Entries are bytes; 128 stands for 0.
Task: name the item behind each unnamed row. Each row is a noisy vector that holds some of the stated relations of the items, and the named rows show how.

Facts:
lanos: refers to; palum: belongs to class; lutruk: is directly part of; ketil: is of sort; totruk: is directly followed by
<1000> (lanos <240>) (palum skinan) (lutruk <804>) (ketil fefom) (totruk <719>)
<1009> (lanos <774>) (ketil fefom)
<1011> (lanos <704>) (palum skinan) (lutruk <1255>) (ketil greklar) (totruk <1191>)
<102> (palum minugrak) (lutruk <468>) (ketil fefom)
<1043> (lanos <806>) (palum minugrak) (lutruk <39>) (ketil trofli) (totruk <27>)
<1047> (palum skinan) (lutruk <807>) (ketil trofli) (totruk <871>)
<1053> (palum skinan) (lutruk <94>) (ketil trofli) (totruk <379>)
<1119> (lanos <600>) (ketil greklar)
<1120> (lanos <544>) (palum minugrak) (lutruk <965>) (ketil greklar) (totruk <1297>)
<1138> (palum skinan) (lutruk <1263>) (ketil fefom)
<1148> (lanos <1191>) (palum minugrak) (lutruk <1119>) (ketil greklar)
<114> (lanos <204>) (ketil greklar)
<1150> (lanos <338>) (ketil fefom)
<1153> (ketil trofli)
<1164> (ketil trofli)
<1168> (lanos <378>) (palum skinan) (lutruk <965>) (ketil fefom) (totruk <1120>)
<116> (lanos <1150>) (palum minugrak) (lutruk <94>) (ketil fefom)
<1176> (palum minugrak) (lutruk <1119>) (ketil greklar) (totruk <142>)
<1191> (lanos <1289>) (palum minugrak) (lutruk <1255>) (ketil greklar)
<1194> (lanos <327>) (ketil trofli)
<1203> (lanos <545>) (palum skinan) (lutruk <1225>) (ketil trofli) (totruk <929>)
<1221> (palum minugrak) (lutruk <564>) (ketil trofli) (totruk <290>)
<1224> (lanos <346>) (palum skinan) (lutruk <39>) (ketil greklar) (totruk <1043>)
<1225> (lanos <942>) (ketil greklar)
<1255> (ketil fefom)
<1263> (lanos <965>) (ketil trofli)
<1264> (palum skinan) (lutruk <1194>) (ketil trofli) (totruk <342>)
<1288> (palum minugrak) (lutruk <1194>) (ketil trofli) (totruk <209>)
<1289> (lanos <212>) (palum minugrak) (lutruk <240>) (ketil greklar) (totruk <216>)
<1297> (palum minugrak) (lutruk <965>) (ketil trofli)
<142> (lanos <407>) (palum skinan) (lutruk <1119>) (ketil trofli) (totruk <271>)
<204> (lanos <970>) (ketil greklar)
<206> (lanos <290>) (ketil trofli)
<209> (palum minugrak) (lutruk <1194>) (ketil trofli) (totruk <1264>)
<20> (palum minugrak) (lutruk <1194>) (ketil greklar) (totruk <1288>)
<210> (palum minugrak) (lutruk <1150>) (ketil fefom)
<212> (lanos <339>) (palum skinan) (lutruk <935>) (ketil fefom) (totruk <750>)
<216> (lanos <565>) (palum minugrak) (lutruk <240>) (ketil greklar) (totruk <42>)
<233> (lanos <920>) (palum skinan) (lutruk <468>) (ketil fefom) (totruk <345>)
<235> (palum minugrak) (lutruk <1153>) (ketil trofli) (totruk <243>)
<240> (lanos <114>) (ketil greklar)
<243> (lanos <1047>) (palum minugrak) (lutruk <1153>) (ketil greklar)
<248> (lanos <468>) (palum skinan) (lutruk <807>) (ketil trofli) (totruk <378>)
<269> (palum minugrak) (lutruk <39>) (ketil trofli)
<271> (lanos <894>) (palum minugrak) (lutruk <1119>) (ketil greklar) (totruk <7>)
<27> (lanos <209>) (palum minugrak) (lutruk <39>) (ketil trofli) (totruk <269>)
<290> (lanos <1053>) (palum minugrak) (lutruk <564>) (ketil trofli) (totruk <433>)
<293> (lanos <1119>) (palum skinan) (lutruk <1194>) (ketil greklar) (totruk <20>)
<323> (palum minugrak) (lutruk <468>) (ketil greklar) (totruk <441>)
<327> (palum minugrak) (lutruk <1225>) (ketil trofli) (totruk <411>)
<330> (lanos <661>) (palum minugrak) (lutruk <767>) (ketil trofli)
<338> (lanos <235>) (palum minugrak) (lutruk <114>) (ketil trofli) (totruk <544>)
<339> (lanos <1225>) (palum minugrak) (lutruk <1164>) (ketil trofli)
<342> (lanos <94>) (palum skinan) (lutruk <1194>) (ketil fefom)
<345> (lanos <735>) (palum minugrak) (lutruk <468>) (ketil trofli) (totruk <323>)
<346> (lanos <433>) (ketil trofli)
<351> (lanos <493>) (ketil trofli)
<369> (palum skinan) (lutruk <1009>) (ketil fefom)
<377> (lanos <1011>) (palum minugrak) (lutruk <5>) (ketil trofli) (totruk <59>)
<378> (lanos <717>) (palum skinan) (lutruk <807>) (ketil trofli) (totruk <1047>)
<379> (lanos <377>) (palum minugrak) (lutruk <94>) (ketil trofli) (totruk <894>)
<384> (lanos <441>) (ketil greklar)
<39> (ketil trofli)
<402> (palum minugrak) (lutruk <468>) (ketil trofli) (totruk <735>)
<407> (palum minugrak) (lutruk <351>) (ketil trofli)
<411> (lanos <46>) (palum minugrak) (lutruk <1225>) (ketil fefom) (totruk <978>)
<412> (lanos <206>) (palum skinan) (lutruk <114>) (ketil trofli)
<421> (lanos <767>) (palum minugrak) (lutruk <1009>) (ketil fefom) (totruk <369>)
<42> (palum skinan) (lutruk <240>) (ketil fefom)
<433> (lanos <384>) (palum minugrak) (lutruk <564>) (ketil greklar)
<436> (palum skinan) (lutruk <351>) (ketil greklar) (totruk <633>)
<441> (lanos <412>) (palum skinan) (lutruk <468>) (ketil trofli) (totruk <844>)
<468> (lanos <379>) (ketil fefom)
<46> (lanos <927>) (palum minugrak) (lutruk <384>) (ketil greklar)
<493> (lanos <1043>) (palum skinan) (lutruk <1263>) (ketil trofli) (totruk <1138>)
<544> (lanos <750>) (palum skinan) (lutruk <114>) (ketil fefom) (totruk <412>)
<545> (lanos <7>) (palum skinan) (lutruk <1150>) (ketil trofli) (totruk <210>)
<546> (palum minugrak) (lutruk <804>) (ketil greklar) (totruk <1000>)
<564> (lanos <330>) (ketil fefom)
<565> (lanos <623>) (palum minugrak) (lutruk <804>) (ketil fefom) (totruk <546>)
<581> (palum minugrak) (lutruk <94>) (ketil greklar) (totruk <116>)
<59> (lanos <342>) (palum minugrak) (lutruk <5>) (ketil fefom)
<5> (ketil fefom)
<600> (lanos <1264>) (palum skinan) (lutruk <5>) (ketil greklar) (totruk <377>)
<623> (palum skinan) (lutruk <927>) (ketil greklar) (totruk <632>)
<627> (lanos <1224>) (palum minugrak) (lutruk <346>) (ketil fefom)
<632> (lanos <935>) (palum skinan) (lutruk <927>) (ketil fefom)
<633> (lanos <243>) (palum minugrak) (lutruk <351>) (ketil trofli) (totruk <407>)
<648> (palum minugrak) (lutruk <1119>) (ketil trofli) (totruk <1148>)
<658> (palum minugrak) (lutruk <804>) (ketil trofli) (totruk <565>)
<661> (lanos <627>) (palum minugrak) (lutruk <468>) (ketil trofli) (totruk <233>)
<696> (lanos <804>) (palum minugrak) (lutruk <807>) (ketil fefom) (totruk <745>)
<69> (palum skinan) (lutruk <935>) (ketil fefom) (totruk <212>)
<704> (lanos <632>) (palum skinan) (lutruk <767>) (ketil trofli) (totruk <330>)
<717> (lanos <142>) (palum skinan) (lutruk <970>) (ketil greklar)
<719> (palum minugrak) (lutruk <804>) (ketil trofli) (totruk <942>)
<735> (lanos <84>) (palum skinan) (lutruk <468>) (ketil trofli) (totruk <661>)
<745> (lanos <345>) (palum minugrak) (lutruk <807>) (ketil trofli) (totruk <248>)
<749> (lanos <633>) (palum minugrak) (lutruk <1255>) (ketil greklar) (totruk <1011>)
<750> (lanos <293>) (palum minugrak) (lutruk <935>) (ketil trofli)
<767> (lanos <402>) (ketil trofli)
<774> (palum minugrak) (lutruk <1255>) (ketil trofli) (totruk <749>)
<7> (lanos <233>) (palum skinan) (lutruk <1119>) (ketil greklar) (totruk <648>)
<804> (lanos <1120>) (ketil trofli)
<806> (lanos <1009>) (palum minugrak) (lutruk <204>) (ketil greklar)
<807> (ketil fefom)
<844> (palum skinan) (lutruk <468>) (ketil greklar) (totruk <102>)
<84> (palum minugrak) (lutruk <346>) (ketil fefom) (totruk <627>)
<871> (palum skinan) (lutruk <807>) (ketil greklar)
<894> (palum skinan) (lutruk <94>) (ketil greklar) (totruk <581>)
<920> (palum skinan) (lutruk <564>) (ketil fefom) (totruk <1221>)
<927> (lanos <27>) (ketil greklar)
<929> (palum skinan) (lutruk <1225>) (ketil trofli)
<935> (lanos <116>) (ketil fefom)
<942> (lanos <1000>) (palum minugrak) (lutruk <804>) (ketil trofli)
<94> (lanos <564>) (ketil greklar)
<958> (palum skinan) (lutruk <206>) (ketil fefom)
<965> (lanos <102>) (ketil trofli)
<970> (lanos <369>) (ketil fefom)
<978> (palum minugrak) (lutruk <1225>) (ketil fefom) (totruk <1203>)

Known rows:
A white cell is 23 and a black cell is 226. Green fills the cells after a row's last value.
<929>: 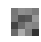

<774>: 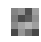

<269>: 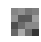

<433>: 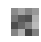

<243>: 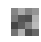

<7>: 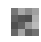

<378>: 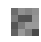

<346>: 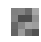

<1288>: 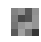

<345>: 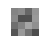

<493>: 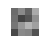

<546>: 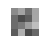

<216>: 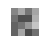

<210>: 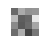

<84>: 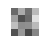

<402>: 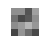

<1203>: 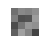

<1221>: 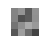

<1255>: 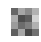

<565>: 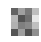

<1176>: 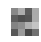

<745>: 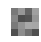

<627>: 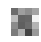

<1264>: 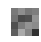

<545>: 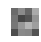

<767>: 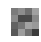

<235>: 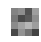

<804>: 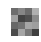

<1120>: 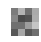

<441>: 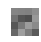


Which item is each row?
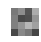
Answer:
<338>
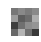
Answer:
<942>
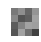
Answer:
<339>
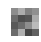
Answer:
<581>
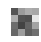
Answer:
<632>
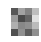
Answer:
<1168>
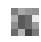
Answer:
<102>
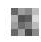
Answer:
<564>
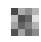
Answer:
<544>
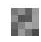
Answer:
<633>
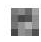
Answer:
<735>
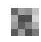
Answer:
<468>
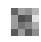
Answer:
<233>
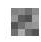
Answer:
<330>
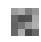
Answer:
<323>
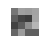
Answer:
<1011>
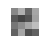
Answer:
<20>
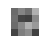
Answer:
<704>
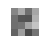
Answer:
<271>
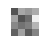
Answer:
<212>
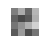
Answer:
<1289>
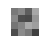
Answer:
<379>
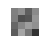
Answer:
<209>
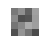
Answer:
<1043>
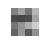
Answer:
<1224>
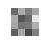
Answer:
<978>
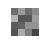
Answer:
<750>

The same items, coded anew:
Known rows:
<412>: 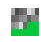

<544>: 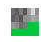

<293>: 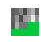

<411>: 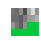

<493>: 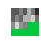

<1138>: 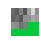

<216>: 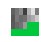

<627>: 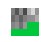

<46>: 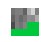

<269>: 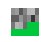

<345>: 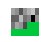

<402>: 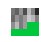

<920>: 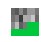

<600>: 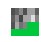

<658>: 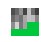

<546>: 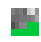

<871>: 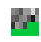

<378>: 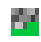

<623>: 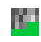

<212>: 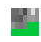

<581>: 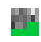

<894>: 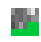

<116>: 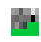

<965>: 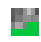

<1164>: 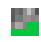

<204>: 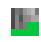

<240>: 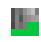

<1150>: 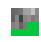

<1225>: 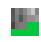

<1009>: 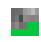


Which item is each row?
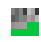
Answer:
<745>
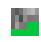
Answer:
<564>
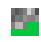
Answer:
<206>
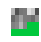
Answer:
<661>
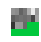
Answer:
<433>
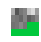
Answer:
<59>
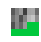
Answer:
<1289>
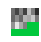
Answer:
<1053>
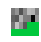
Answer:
<719>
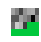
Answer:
<1047>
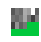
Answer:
<844>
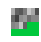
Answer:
<248>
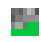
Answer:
<1194>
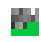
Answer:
<7>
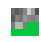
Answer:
<346>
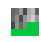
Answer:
<1176>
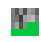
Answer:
<696>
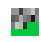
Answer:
<1264>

